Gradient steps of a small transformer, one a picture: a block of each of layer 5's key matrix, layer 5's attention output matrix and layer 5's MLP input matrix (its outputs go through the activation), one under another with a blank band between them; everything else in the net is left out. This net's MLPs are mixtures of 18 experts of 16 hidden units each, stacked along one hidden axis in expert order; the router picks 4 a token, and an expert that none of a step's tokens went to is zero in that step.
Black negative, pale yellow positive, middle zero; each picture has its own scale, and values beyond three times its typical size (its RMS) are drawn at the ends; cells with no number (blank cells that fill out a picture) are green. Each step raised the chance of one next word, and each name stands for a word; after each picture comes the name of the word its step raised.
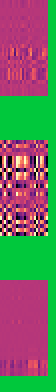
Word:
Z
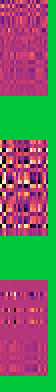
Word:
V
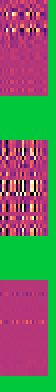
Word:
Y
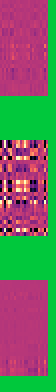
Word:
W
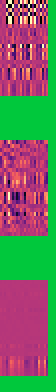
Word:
Y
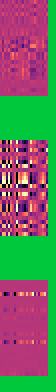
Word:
V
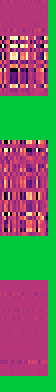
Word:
Y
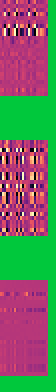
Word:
Z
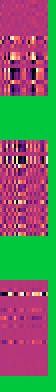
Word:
V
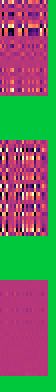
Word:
Z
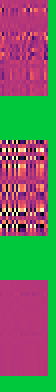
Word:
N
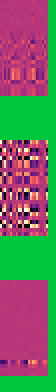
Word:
N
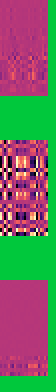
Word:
Z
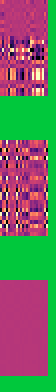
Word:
N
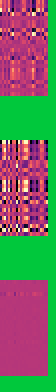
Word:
W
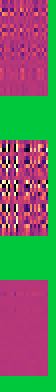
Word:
V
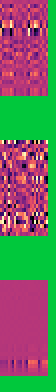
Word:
Y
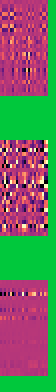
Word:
V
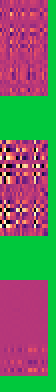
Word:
N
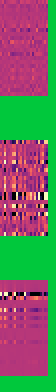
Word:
Y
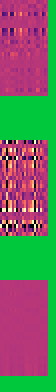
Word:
N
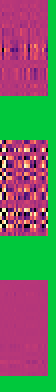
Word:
N
